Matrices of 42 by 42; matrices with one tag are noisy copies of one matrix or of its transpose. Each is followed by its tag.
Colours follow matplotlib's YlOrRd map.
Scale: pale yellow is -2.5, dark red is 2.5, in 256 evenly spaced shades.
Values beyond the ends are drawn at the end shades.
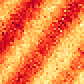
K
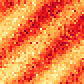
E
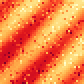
E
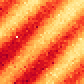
E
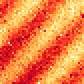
E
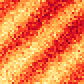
E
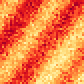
K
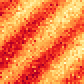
E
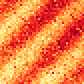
E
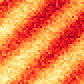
E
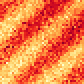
E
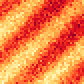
E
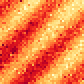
E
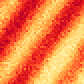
K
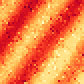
K
